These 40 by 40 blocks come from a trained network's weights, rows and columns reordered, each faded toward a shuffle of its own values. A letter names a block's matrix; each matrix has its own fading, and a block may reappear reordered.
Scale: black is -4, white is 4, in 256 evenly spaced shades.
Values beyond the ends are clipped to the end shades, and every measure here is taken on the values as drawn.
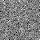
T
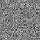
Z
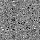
T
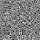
Z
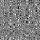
Z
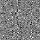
Z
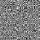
Z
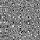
Z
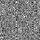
Z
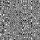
Z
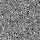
T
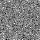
T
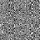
Z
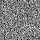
T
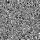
T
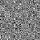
Z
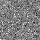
T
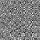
Z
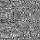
Z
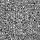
T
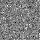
T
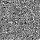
T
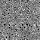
T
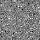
T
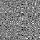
Z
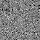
T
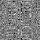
Z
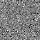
T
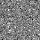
T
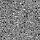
T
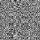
Z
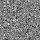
T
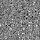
T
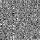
Z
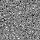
T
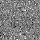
T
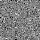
T
